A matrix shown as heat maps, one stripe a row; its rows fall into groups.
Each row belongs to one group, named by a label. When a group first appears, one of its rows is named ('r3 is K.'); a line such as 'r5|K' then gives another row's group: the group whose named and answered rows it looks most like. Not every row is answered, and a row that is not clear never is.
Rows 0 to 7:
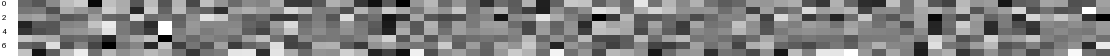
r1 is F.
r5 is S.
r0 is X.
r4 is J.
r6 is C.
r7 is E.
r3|J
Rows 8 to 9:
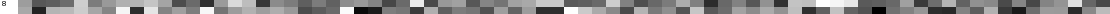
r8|E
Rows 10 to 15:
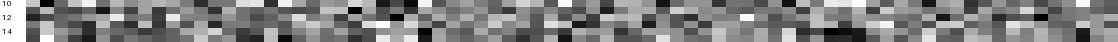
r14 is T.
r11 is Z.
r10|E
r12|J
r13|Z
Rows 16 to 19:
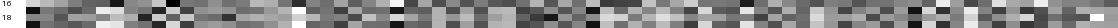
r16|S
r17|J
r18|F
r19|J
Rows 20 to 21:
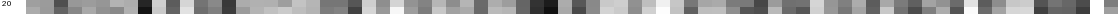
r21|F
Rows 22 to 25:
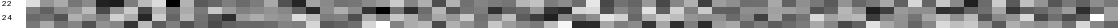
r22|S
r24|F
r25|Z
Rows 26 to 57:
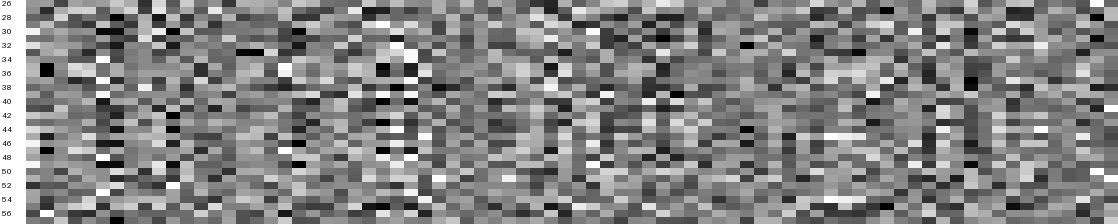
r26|F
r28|C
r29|Z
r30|S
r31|C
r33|T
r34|Z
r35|E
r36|E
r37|Z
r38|C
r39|Z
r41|C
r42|S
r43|X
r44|S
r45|E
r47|E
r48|Z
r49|S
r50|F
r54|E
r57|C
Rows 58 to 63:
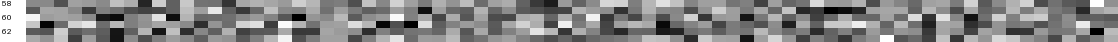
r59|T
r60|S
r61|E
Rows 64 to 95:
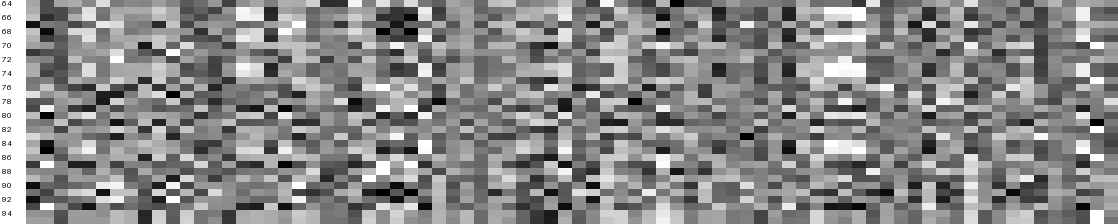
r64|Z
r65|E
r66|E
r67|J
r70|F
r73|E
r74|E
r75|F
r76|Z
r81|C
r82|F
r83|S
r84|E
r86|F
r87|T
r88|Z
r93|T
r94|F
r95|F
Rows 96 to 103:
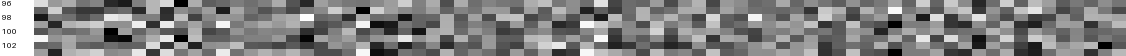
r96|S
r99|X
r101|S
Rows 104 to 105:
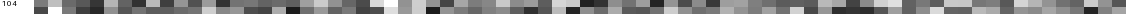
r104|Z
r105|T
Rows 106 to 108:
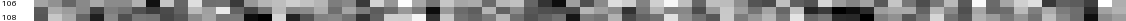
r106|F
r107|T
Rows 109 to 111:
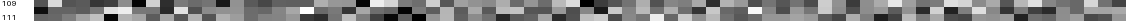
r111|X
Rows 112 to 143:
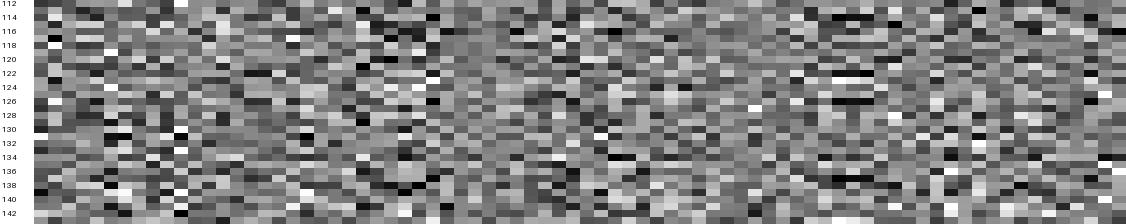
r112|J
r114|T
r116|C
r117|E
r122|T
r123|E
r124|Z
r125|F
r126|T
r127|J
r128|Z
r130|J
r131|S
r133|J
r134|C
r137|T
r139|J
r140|F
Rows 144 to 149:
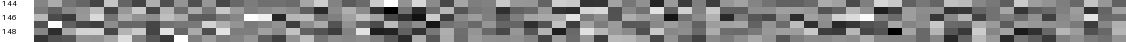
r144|Z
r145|X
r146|E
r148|X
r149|J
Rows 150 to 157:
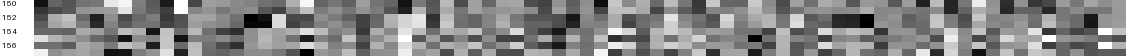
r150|J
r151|J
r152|T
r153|T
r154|F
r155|S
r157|S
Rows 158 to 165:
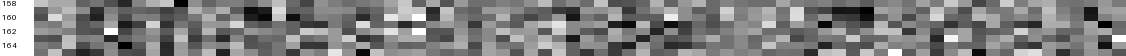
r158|S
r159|T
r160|T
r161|C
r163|C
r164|C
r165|Z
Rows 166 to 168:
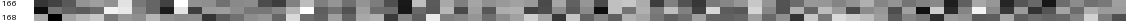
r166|J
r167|J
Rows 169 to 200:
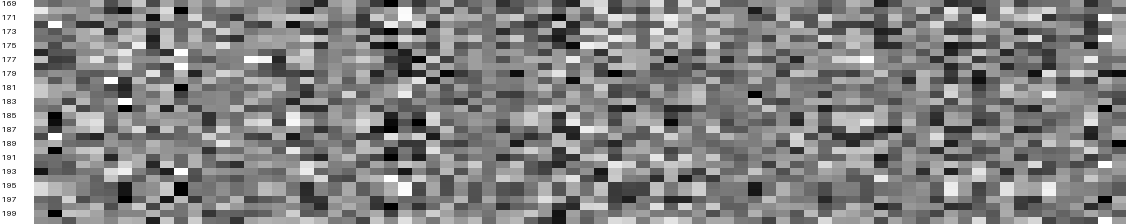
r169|X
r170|S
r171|F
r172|T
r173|X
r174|F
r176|J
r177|E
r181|S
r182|S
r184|C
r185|E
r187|X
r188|T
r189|C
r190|E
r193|J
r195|S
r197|C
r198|X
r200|F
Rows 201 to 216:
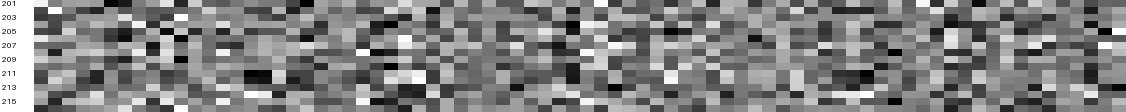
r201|S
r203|J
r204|X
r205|C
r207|F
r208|X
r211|T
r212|T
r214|E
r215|X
